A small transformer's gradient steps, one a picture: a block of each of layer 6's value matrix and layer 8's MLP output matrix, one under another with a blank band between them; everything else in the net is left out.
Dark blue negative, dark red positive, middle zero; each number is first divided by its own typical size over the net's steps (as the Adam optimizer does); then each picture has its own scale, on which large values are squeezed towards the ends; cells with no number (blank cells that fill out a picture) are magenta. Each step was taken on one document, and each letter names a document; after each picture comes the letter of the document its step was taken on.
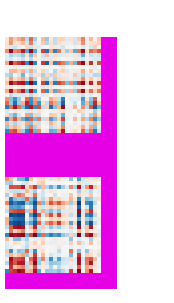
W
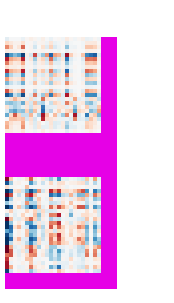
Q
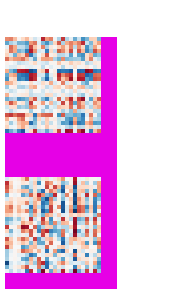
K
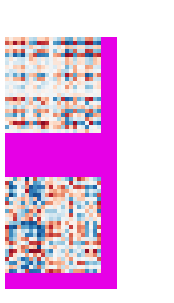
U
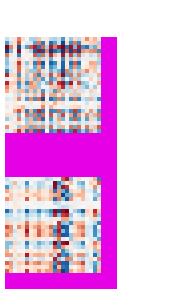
U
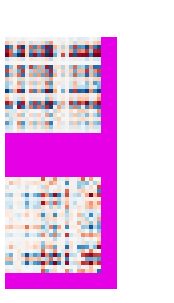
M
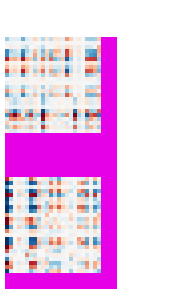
Q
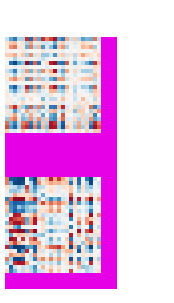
W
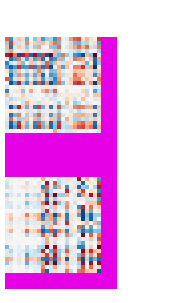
M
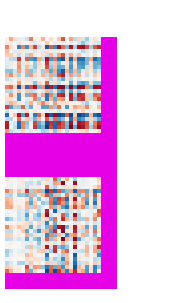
K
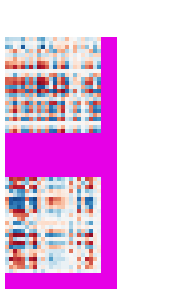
W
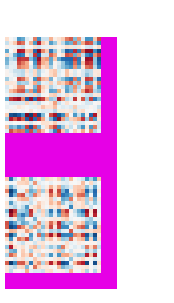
U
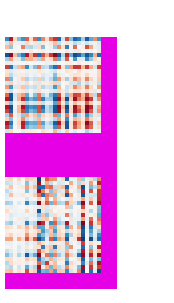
M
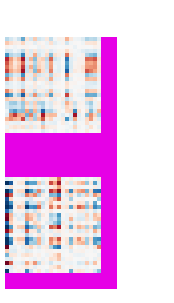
Q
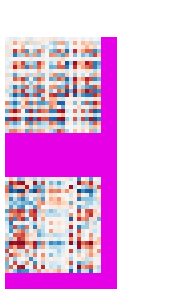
W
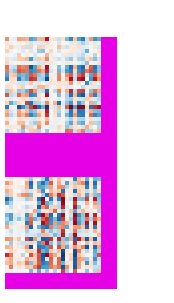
K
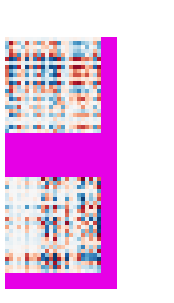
M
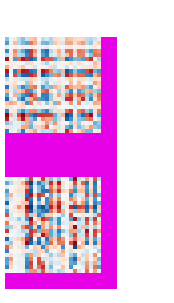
K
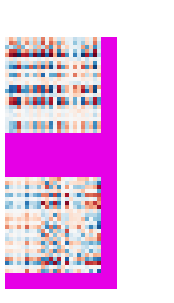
M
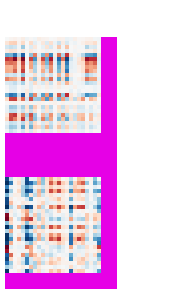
Q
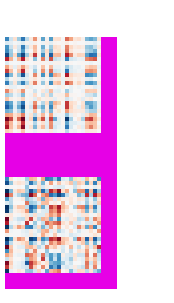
Q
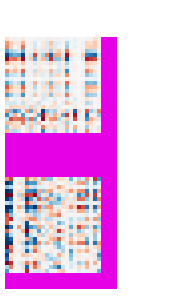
Q
